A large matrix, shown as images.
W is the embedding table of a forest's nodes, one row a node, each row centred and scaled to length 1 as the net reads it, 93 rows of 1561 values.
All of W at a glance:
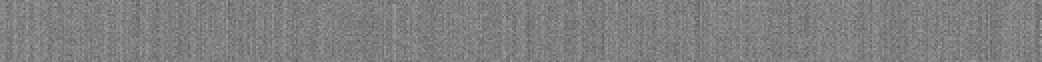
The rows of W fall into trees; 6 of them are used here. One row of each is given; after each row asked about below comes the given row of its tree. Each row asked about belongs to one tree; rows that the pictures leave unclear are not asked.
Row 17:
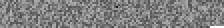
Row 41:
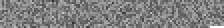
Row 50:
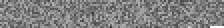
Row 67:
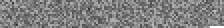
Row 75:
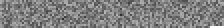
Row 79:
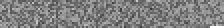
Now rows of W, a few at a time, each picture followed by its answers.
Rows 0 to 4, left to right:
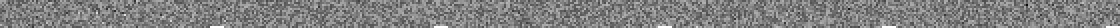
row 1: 79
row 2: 41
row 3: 67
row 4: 67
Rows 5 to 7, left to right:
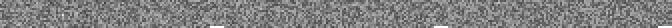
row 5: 75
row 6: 75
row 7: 50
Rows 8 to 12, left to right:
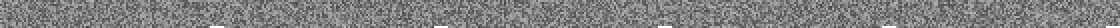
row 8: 75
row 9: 50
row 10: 79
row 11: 41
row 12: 75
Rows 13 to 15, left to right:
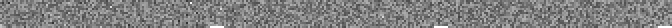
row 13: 17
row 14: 75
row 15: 79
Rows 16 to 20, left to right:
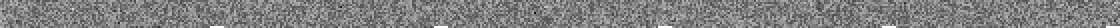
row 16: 50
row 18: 67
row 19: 50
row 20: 75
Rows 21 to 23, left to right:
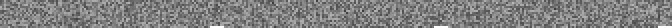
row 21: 41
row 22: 50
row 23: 17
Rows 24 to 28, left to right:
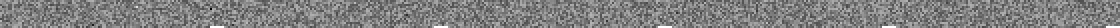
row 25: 41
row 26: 75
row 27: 79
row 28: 75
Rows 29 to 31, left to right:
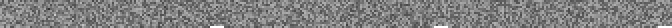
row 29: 50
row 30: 41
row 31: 75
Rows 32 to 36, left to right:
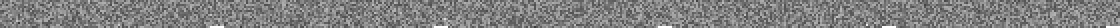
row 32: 41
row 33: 41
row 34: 41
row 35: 50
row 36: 75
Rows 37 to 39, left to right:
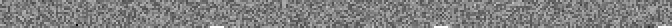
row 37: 75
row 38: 41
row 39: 17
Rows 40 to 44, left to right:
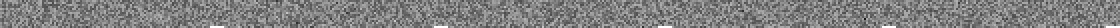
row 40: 75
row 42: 79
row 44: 41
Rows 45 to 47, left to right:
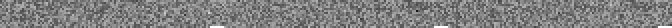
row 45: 79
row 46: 75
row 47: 75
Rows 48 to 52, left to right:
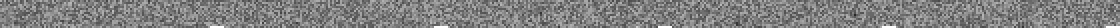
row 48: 17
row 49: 79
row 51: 41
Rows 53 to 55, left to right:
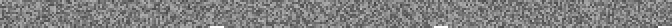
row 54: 41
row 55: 50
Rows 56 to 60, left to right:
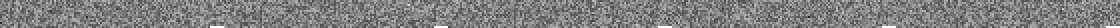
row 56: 79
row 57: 17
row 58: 67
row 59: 79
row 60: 67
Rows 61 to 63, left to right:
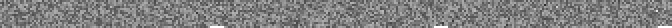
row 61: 17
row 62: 41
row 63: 67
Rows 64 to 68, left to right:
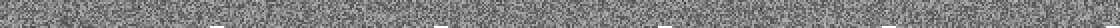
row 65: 75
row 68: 17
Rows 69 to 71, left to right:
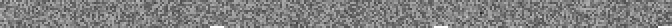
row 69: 50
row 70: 41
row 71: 50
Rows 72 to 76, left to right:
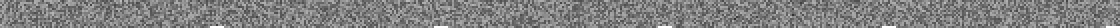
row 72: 17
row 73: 79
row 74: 41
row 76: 67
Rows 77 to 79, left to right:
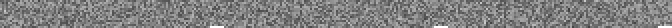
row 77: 41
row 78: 41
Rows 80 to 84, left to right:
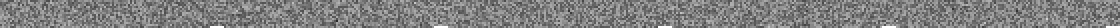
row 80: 50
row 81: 17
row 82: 50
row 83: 41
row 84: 75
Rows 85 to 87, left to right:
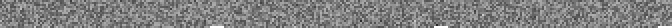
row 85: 79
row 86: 50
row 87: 75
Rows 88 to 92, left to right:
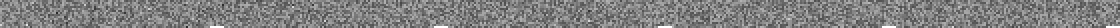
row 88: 67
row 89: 79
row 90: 79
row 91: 17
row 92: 75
